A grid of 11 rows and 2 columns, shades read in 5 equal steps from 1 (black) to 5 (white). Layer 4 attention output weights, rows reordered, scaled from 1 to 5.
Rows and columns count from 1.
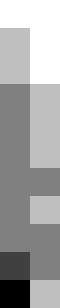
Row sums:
10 9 9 7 7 7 6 7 6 5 5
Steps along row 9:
same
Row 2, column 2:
5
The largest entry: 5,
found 4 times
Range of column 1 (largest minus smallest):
4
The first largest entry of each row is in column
1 2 2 2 2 2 1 2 1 2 2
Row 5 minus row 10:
1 1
